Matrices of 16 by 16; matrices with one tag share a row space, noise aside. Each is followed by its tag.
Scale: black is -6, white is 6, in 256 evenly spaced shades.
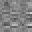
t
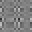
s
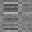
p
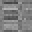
p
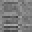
p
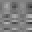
t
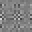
s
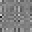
s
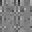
s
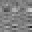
t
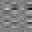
t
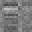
p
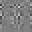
s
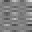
t
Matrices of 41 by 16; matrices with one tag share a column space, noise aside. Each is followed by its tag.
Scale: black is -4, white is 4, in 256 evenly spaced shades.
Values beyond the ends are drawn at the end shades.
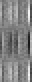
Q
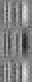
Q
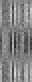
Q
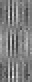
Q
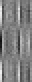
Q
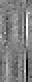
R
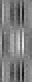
Q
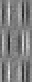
Q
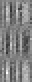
Q
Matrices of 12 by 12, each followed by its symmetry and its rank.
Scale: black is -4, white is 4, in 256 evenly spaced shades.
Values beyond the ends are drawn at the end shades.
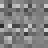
neither, rank two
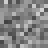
neither, full rank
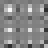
symmetric, rank one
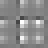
symmetric, rank one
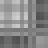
symmetric, rank one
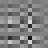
neither, rank one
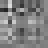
antisymmetric, rank two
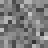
neither, full rank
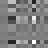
neither, rank one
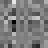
neither, rank two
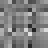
antisymmetric, rank two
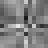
antisymmetric, rank two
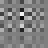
neither, rank one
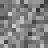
neither, full rank
